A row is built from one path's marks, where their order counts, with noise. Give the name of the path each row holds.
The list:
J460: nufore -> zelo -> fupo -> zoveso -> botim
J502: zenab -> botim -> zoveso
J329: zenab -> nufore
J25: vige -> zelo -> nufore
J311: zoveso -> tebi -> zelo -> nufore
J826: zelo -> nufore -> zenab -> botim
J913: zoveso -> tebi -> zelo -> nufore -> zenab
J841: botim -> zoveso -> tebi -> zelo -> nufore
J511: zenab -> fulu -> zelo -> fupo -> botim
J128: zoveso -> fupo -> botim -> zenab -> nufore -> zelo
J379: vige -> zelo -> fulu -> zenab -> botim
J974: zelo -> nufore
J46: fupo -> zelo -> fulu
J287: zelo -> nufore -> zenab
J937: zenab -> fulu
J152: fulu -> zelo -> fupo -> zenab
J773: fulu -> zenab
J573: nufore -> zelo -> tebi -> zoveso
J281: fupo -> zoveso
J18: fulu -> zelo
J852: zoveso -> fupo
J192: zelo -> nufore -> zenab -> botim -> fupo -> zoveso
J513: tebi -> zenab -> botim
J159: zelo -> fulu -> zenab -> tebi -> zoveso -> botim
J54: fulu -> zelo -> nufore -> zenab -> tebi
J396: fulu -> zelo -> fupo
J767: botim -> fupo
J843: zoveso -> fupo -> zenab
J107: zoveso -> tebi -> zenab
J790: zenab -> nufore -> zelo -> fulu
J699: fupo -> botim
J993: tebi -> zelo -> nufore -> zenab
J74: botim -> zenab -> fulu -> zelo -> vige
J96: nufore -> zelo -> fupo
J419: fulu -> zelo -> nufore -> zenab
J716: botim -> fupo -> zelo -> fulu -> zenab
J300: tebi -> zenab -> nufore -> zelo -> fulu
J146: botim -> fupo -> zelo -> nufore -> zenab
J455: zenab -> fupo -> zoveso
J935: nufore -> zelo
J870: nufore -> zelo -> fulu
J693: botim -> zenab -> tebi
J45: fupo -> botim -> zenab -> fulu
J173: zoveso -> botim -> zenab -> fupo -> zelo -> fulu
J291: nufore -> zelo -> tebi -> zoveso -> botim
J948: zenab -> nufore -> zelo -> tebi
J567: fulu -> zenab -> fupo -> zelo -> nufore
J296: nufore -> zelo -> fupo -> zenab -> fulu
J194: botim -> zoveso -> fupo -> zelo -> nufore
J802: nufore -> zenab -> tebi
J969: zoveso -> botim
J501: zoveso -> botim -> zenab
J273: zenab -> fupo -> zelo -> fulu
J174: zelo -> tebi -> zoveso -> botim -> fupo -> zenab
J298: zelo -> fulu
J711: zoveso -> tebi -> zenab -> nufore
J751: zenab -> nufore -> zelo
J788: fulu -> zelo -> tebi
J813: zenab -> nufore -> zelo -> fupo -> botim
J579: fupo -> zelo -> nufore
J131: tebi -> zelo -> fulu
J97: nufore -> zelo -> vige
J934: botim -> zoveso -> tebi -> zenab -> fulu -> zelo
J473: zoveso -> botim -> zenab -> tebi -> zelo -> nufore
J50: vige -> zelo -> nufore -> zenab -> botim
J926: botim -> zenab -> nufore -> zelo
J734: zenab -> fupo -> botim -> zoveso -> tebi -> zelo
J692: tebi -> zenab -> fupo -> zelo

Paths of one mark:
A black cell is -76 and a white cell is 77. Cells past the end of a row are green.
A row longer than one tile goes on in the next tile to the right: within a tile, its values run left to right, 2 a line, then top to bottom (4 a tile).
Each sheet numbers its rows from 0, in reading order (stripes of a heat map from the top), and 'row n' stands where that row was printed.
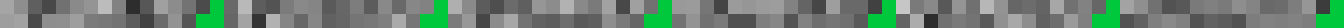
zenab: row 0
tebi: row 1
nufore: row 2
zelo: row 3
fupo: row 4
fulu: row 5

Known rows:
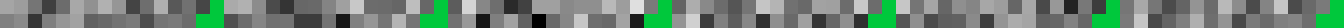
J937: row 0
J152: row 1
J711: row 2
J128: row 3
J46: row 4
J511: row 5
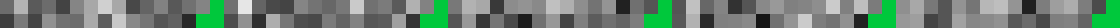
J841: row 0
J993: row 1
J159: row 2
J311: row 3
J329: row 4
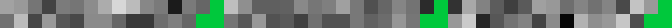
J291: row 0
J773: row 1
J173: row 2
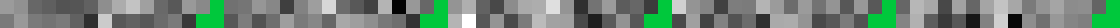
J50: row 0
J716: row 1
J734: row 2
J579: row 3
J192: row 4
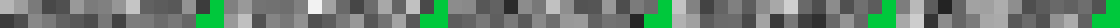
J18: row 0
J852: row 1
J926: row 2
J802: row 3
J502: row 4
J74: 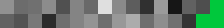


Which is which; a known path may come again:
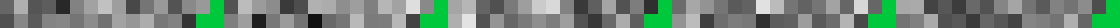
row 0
J194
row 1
J107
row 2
J455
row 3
J843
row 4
J567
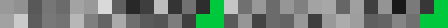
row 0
J273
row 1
J46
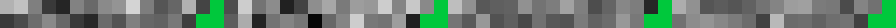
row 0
J419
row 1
J913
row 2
J773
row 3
J25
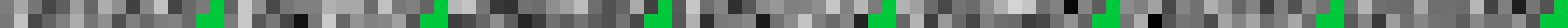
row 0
J511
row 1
J174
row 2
J54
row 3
J311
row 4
J573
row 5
J45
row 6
J131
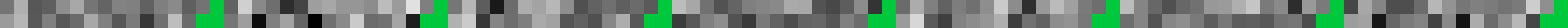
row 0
J513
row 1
J711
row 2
J502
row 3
J788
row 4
J813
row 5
J935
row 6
J501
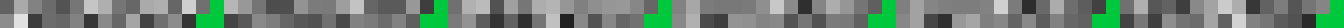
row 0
J128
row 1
J18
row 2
J826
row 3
J751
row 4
J790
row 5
J841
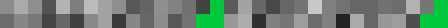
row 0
J974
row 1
J969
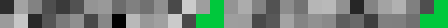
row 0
J173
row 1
J329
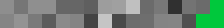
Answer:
J379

